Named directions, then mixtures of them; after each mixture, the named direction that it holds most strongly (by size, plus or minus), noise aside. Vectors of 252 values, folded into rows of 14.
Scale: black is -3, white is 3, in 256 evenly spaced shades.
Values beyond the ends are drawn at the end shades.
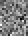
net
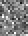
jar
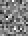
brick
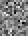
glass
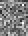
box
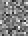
glass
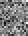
box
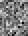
glass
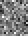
jar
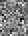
net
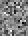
glass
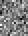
net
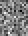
box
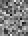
glass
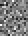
brick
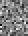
net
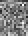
box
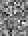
glass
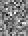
glass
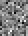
glass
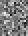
glass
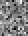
brick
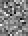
glass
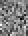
net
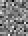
brick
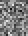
box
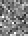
jar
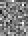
box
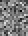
box
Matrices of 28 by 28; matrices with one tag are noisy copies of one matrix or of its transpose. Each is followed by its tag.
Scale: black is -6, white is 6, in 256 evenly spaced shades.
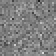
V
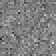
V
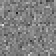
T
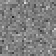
T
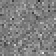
V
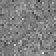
V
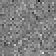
V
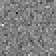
T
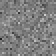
V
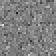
T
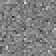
T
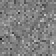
V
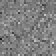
V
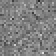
V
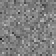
V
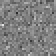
T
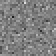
T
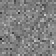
V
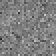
V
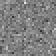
T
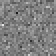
T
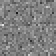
T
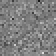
V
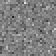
T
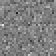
T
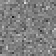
T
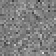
V
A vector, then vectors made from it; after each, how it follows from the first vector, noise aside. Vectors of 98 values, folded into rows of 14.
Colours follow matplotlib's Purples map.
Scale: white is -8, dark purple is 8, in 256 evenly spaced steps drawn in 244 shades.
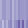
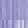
negated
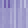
reversed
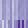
scaled up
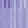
reversed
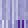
scaled up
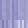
negated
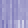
negated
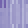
wrapped around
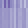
reversed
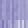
negated
